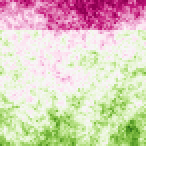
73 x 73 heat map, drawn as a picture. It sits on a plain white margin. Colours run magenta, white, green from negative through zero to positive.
Seam: horizontal, 20% of the way down, the bottom part higher. Lone odd cells: none. Ninth with the highest average: bottom right. Average level on the scale: 50%. Slope: up to the bottom.
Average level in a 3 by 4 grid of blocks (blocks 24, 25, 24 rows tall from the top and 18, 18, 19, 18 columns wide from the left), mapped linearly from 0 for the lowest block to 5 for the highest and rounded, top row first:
1101 | 3334 | 4545
